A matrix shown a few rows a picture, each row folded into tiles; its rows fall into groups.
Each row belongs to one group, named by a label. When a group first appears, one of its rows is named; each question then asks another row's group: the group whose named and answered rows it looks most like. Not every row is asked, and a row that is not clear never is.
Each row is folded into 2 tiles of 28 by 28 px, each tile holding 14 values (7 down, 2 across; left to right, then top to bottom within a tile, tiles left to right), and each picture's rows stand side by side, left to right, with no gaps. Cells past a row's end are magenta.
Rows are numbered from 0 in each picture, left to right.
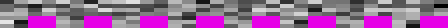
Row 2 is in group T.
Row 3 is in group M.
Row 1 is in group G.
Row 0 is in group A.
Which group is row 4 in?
G
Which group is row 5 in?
A
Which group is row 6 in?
G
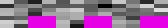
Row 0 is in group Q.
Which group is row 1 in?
A
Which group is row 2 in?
G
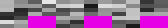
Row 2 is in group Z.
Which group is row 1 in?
Z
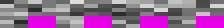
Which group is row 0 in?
A
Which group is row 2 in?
G
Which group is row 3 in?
Z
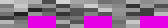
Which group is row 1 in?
G
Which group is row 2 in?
T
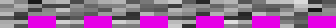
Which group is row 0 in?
M
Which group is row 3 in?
Q
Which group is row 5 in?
M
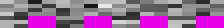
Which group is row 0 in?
M
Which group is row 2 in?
M
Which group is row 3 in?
Q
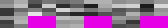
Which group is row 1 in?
T
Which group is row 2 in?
Z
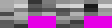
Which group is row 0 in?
Z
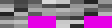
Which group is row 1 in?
Q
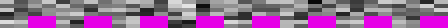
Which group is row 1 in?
A
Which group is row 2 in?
T
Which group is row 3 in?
Z
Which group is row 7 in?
G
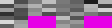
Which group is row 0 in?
G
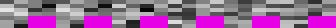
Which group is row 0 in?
A
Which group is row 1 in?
A
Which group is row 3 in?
G
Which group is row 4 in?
G
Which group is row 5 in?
Q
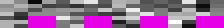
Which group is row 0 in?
M
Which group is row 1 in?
T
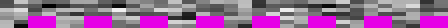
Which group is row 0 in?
A
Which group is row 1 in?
T
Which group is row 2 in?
T
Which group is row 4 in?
Z
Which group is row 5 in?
T
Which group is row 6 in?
G
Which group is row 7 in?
Z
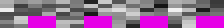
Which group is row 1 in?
Q
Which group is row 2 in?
A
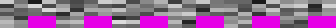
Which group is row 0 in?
G
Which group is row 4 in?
Q
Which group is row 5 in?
Z
